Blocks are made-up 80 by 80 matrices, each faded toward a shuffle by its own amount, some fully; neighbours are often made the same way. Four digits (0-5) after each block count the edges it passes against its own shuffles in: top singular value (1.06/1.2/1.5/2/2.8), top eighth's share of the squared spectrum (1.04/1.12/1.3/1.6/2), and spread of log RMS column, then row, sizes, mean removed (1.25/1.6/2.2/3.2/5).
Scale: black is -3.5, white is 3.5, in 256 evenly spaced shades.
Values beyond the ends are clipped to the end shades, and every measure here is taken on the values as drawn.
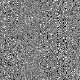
1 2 3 0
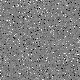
2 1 0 0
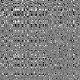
5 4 3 3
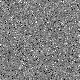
0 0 0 0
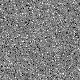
1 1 0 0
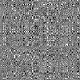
4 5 3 3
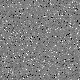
1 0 0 0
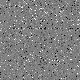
2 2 1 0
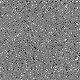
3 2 0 1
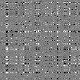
5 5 3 3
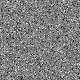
0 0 0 0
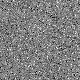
0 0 0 0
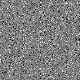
1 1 2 0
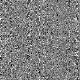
1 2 4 0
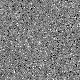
0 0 0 0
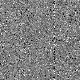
2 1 2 0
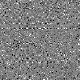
4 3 1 2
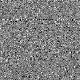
2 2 0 2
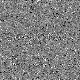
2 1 0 2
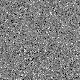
0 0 0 0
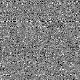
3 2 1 3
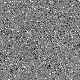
2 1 0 1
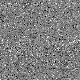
1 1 0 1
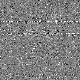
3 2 0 3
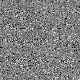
1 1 0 2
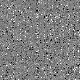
3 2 2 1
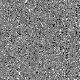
1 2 3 0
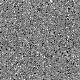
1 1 2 0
